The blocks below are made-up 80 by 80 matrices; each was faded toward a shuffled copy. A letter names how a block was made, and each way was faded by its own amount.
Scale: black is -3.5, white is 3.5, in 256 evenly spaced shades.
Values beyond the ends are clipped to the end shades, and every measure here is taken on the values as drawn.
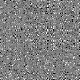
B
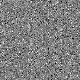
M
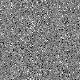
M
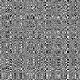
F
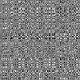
F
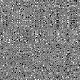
B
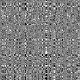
F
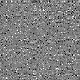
B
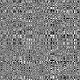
F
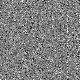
M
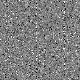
M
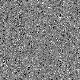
M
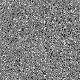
M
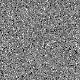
M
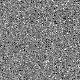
M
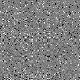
B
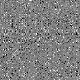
B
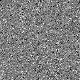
M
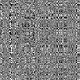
F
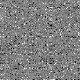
B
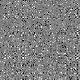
B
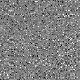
B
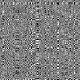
F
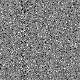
M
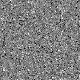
M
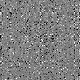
B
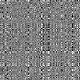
F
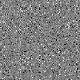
B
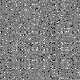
B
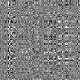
F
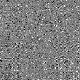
B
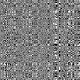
F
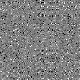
B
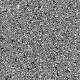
M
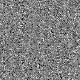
M
